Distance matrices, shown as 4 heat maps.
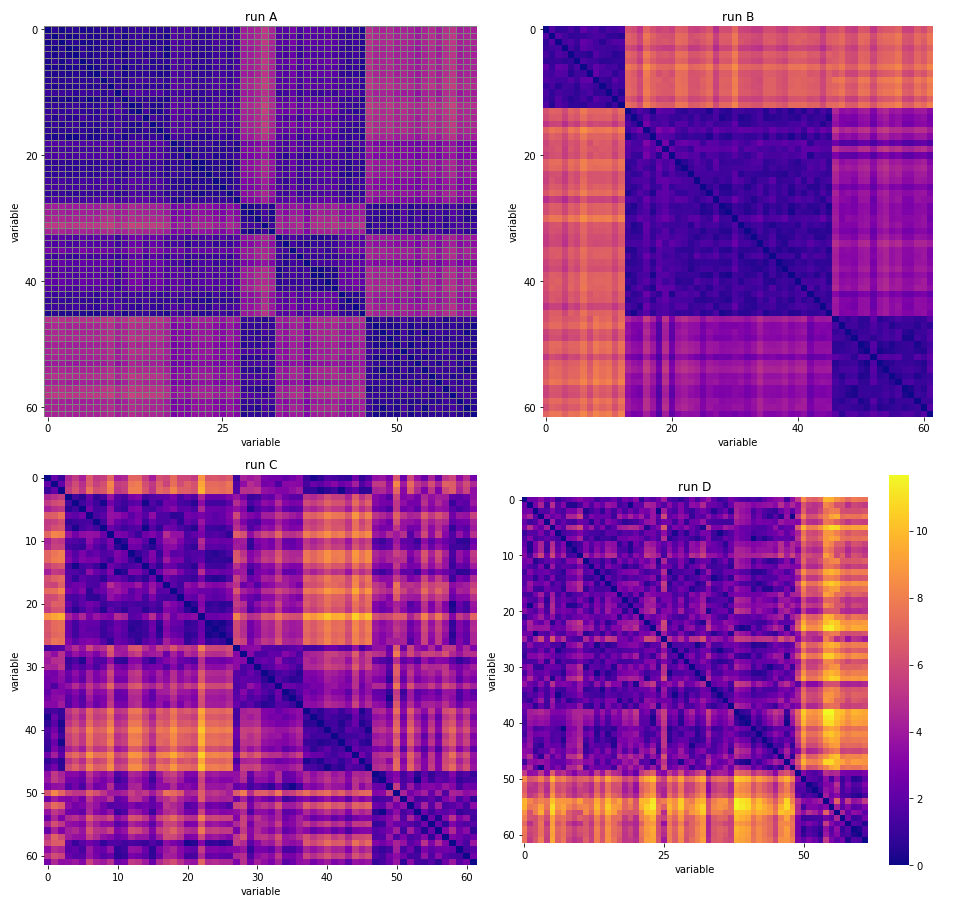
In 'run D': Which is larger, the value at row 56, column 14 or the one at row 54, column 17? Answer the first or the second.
the second
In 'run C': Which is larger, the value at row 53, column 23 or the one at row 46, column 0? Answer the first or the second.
the first
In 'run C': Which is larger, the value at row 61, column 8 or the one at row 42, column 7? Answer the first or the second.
the second
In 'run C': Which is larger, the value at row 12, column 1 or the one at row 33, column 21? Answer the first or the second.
the first
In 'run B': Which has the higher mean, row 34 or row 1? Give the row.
1
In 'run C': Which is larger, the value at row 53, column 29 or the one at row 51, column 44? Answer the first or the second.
the second
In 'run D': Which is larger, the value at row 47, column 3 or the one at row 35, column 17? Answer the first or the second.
the first
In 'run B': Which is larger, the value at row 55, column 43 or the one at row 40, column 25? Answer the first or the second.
the first
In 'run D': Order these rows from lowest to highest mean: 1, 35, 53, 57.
35, 1, 53, 57
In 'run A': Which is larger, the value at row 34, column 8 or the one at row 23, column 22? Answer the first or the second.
the first
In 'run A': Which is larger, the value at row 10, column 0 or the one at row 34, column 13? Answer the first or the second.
the second
